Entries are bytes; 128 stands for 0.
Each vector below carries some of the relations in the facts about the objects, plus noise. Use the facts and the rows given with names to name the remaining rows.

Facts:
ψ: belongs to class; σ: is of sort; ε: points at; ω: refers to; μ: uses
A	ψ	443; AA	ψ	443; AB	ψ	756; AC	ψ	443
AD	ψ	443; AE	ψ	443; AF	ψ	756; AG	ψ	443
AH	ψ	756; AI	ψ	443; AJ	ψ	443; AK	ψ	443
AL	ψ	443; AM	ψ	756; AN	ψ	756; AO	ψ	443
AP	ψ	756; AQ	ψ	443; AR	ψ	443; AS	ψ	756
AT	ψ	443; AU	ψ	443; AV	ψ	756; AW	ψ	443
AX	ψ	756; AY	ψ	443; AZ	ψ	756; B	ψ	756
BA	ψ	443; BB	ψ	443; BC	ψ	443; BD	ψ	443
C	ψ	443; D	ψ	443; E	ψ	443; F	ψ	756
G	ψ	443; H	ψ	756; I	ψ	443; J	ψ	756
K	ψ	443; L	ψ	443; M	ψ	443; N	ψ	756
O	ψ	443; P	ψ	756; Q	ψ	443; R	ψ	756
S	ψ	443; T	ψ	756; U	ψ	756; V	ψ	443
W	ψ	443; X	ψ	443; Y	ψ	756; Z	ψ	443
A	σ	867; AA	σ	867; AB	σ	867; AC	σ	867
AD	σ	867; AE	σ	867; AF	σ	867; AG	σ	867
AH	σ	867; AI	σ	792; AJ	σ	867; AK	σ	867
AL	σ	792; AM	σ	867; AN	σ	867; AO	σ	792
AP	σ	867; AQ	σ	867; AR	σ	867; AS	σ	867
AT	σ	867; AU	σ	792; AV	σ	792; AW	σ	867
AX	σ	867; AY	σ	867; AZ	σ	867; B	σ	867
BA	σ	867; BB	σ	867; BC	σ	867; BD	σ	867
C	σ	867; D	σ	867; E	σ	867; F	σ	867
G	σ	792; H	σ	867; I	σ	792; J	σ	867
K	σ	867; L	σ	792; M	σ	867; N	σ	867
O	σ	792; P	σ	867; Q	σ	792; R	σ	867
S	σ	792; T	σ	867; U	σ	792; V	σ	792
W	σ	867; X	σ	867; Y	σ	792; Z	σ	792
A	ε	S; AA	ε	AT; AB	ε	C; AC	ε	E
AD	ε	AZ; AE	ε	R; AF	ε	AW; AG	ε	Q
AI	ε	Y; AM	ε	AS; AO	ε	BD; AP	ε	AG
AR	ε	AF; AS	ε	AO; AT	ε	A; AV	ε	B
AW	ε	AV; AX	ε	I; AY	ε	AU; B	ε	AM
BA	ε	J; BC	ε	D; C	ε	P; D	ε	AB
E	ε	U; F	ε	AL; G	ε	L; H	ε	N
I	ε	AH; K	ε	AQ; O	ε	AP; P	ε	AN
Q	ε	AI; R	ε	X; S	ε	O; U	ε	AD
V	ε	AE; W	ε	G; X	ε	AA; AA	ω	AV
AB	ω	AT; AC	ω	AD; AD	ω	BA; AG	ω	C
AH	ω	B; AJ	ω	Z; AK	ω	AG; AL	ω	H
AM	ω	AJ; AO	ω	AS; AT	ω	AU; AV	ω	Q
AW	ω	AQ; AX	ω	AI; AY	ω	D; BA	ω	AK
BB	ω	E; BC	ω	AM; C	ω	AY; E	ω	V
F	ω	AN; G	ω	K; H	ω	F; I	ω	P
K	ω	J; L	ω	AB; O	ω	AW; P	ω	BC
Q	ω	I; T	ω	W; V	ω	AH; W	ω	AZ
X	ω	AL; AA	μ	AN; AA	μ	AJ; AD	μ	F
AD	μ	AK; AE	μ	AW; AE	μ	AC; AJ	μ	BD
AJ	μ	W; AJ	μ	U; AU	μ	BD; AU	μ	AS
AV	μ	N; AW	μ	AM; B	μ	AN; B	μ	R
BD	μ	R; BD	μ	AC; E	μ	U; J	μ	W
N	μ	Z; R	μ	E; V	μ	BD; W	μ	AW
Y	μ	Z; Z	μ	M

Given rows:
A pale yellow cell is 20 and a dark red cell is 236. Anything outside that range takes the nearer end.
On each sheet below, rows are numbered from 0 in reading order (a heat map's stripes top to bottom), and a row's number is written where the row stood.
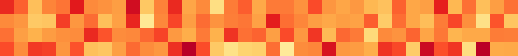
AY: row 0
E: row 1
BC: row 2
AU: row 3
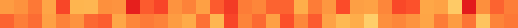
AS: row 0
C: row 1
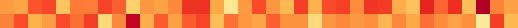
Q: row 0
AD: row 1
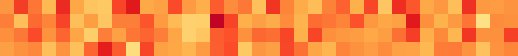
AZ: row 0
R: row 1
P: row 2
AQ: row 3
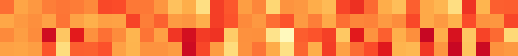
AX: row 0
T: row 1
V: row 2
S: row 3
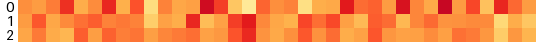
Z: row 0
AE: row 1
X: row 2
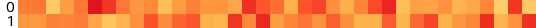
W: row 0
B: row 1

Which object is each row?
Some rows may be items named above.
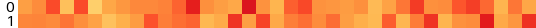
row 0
BD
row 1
B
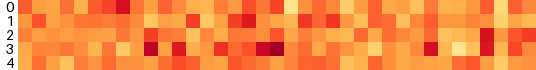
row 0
K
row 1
AE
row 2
AP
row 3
F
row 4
AA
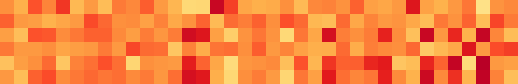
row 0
R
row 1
AG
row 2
AO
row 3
AP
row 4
O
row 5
AO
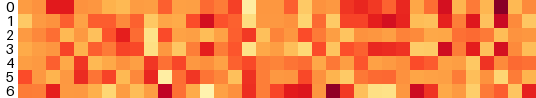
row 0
AV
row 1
G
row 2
AQ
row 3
I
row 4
AS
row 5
AC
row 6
J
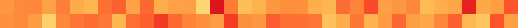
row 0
AH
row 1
AJ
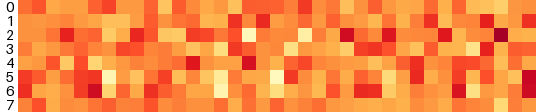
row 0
AR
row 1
B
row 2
U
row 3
AX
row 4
BD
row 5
N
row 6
H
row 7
AK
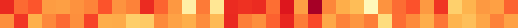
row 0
BA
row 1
AW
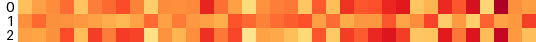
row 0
O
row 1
AF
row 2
I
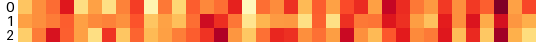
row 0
Y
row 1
L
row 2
AL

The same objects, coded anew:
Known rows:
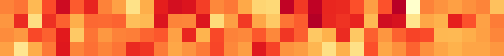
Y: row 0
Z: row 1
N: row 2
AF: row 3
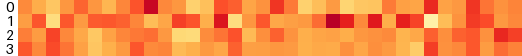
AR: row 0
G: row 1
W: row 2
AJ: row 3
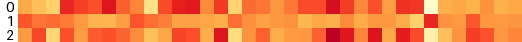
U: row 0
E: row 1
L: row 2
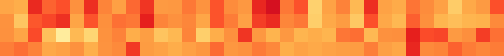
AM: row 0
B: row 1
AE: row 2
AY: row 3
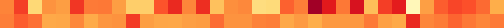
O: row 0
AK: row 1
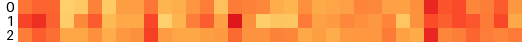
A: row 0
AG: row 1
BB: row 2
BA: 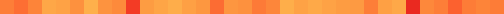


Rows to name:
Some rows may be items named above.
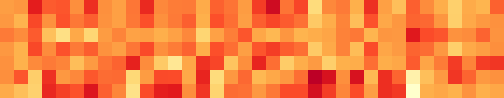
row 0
AS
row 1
AH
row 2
AA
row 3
AZ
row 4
AW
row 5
AU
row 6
U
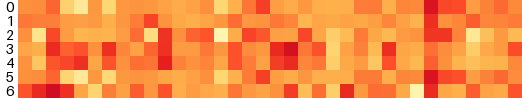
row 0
X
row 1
AC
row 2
R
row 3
AM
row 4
B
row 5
X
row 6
BD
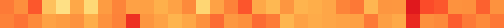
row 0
AA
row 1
BC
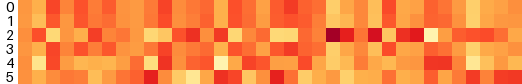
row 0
AN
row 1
T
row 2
S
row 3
AN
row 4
R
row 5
AW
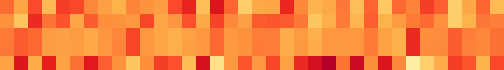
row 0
AP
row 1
J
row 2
AD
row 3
AD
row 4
AO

